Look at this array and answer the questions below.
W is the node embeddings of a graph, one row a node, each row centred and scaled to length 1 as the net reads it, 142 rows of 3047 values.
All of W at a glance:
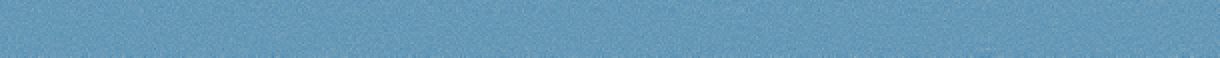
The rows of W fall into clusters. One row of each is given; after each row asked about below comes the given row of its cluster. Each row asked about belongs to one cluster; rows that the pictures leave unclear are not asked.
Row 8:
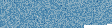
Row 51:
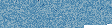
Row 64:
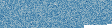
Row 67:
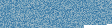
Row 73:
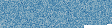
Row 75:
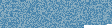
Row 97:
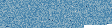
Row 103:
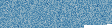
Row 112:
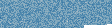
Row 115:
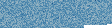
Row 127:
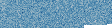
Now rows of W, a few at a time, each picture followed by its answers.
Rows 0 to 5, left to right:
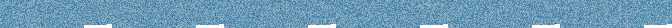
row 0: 67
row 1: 51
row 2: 97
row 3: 115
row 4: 97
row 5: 112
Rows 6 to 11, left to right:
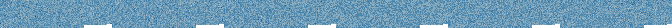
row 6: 103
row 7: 8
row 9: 115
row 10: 8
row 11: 51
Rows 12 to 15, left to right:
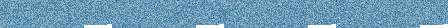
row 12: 73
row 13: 127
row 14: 64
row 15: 103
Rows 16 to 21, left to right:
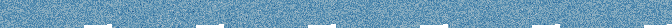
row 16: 51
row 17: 8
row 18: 67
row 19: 51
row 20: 103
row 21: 67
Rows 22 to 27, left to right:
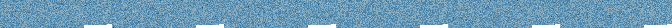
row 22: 75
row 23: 103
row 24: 97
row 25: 75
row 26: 103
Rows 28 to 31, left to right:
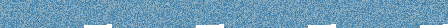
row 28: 75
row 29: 64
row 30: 103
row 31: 75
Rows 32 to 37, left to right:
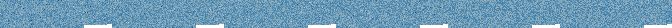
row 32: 64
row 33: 8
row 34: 112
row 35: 115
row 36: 73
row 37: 127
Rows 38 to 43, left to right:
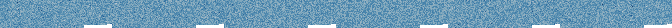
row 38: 103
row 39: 127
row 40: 112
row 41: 75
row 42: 127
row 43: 97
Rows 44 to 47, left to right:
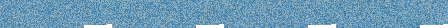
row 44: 67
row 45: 73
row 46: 64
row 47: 115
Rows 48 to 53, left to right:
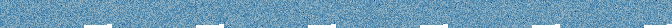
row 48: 8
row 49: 127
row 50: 115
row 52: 51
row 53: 75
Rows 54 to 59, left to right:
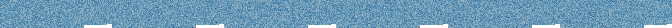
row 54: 103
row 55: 8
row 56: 73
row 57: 73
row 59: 97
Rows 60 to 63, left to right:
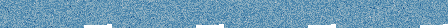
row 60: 115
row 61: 73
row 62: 112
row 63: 97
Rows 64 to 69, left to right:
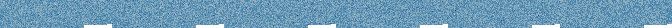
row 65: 75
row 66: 75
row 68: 67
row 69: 127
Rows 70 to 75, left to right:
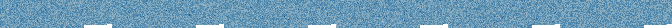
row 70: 8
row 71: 115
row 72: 51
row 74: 75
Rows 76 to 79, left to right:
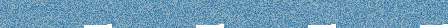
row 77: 8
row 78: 115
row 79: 112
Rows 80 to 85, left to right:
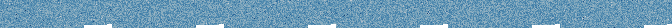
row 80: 51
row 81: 97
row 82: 127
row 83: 103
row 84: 64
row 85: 112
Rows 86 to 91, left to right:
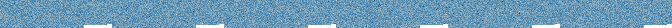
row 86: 115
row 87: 8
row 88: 103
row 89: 51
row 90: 97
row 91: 64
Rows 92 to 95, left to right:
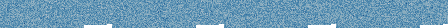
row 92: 67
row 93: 67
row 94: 115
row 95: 115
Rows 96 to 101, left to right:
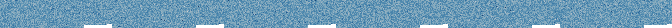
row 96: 67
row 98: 64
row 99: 97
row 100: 127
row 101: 64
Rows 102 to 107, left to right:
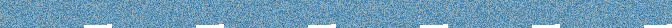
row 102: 115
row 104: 97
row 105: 64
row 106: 75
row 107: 67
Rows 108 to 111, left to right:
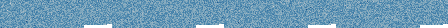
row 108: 103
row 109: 103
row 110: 8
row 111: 73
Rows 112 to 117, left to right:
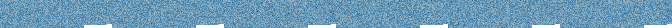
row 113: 97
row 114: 127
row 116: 112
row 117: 127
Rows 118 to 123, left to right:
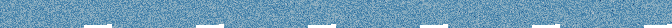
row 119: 97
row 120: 115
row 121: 115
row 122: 103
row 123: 115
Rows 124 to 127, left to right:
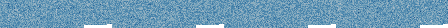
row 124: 67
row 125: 73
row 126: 67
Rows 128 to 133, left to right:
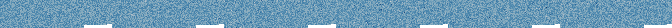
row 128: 103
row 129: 67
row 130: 103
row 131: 64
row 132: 112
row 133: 75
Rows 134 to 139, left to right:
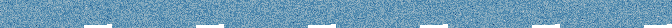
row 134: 127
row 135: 67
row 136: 75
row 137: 112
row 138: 97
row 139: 112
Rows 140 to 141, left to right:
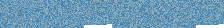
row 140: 112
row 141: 75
